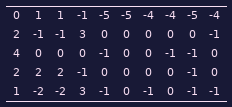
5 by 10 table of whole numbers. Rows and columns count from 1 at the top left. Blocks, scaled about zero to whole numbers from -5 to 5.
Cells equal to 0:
19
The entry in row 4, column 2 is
2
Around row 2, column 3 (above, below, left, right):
1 0 -1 3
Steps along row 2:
down same up down same same same same down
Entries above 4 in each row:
0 0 0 0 0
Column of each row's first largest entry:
2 4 1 1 4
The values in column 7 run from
-4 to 0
